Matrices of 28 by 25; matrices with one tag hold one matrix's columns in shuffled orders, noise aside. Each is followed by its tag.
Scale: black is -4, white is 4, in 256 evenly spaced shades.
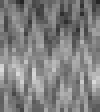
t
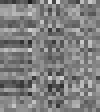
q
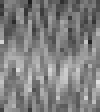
t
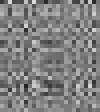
q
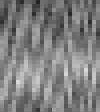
t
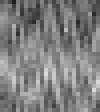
t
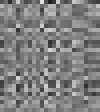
q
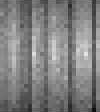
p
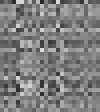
q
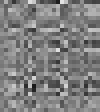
q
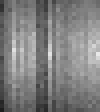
p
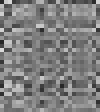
q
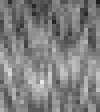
t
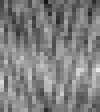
t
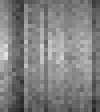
p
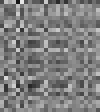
q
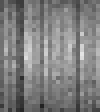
p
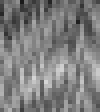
t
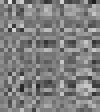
q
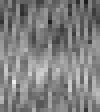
t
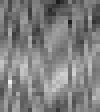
t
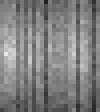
p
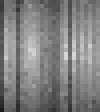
p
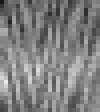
t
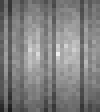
p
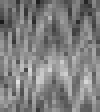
t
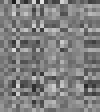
q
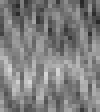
t
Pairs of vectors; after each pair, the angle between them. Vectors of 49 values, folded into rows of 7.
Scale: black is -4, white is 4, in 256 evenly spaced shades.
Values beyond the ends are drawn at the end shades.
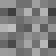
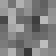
orthogonal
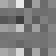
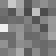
partly aligned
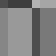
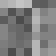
nearly opposite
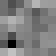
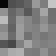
partly aligned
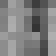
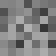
orthogonal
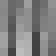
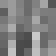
nearly opposite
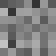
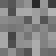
nearly parallel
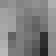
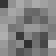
partly aligned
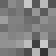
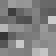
orthogonal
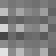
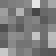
orthogonal
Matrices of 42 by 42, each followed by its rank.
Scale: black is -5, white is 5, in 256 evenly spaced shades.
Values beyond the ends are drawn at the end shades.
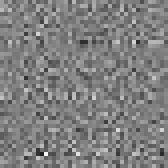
five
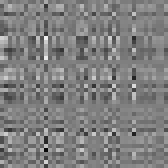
two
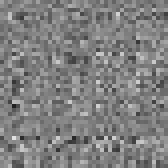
five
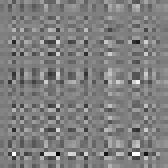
two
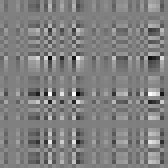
one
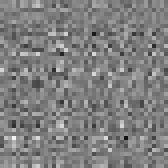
five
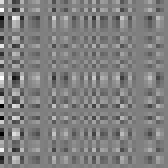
one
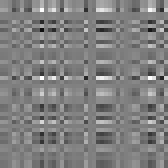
one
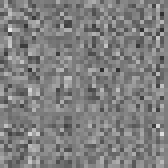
five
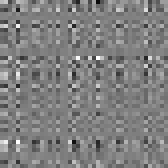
two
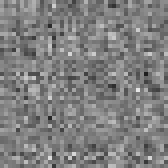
five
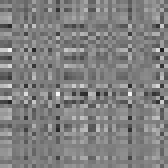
two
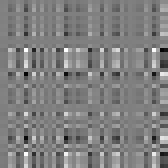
one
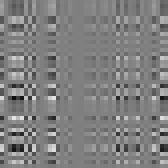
one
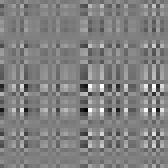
one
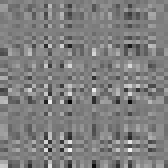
two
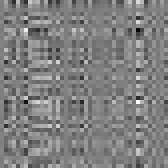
two
